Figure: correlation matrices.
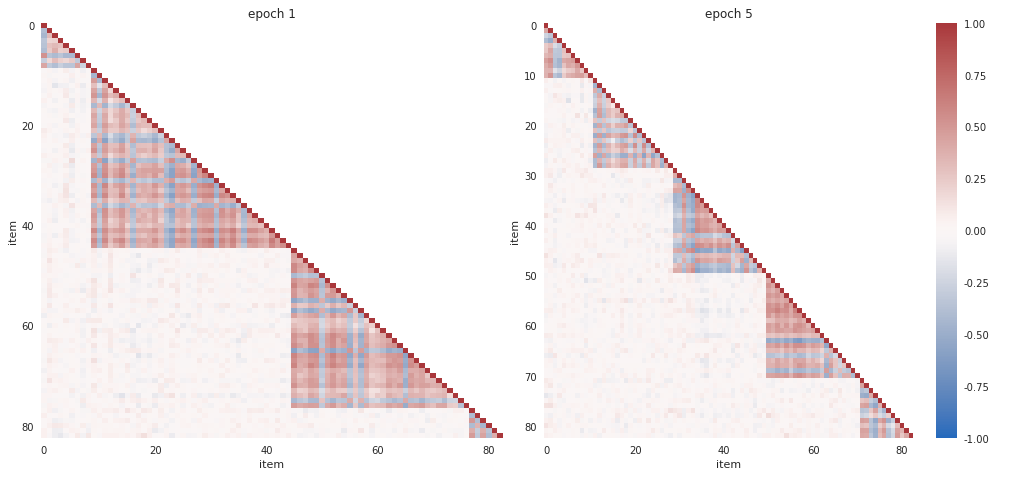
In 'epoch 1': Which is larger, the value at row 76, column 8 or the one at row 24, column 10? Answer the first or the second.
the first
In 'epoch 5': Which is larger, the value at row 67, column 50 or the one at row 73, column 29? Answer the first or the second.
the first
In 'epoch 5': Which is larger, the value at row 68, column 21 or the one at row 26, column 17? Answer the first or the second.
the first
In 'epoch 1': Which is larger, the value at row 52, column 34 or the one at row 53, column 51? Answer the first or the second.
the second
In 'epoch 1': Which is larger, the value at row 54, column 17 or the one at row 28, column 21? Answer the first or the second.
the second
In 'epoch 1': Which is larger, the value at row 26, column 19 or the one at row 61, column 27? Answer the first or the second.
the first
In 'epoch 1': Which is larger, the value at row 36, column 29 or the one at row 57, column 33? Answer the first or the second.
the second
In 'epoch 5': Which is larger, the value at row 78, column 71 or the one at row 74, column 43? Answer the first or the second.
the second
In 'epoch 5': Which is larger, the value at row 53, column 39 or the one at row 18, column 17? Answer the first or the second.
the second
